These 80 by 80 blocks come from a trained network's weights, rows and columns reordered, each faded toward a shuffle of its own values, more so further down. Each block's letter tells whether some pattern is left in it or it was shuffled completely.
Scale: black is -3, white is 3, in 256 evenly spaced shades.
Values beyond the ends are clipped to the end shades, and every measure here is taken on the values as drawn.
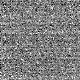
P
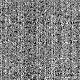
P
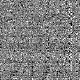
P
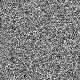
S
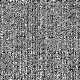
P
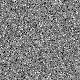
S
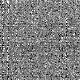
P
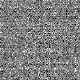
P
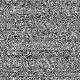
P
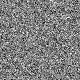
S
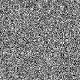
P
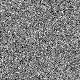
S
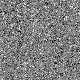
S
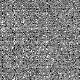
P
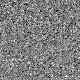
S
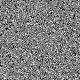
S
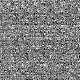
P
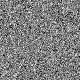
S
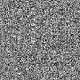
P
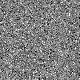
S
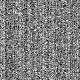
P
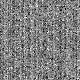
P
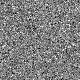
S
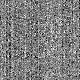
P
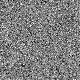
S
